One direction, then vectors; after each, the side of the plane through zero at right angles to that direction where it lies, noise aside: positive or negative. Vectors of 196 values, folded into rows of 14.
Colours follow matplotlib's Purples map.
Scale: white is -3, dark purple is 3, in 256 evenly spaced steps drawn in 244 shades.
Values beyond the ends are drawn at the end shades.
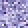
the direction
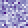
positive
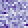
positive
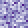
negative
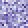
negative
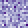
positive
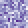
positive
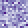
positive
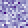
positive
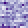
negative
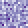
negative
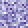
negative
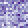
positive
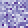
negative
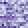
negative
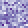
negative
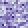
negative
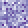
negative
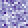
positive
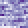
positive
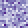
positive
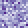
positive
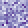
negative
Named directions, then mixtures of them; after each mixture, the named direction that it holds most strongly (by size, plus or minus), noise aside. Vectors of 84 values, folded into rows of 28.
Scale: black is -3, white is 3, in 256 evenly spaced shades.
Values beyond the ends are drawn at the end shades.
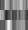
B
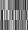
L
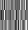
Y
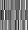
Y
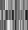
B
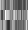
B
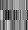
L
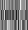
Y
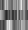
B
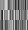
L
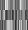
B
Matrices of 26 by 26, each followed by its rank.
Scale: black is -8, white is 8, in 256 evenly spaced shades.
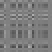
one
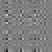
two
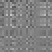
two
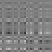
one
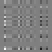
one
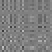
two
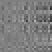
two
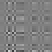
one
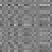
two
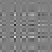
one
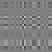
one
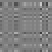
one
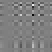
one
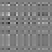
one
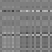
one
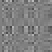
two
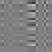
one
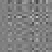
two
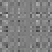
two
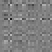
two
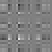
one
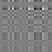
one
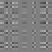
one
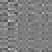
two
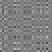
two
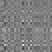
two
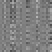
two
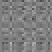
two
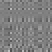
two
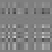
one
